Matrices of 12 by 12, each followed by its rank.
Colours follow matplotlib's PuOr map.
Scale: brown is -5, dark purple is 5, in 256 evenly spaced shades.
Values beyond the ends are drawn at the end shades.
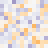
full rank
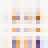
one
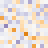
full rank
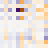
two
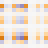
one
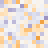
full rank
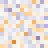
full rank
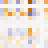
two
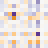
two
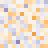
full rank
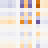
one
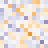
full rank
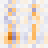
two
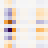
one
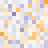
full rank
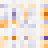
two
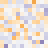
full rank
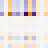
one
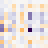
two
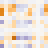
two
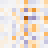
two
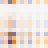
one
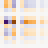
one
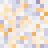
full rank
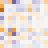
two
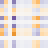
one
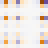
one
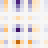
one
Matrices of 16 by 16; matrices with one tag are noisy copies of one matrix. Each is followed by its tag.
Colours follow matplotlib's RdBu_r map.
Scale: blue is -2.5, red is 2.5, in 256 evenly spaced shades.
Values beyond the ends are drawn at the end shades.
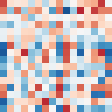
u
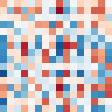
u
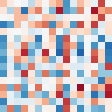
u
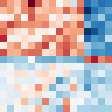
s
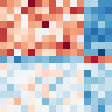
s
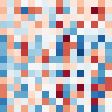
u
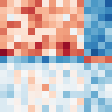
s
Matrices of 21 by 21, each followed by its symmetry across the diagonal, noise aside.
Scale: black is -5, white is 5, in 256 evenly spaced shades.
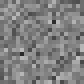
symmetric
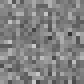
neither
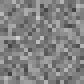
symmetric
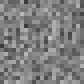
neither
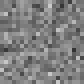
antisymmetric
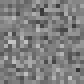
antisymmetric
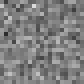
antisymmetric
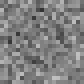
symmetric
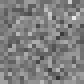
neither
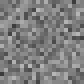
symmetric
